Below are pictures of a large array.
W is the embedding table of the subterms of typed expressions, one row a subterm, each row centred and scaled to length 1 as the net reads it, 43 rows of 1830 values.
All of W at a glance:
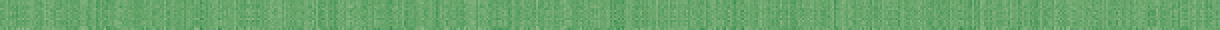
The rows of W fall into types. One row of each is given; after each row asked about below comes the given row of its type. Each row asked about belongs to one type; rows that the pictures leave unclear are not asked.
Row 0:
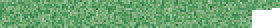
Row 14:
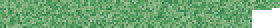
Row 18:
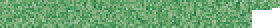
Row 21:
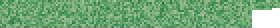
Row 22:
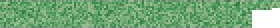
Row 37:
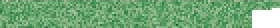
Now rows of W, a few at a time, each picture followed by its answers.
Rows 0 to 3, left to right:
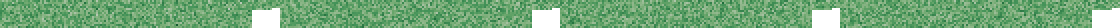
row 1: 14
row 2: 21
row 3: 14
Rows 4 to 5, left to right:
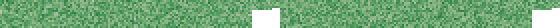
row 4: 21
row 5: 14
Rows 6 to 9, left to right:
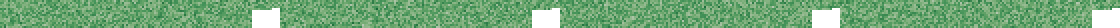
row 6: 14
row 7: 22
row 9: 21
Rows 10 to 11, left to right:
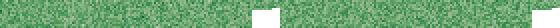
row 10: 21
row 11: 18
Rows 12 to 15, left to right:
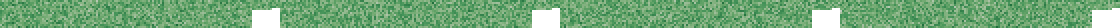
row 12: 0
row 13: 0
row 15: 0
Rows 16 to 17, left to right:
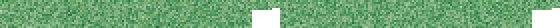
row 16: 18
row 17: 22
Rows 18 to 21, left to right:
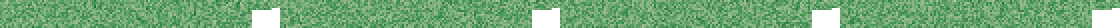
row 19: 14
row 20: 18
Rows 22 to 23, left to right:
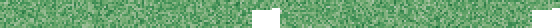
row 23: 0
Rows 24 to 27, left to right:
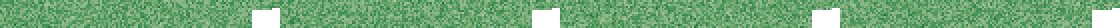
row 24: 21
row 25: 21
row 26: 0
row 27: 14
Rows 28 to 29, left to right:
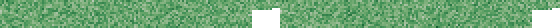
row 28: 21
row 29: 18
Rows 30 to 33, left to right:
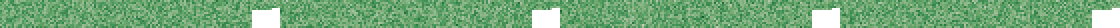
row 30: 18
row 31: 37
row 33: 37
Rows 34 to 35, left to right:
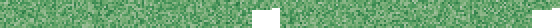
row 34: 22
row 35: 37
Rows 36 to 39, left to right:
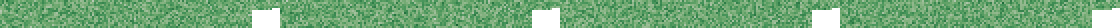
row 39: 21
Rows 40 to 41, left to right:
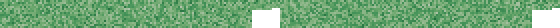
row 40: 0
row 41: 14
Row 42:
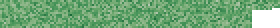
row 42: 14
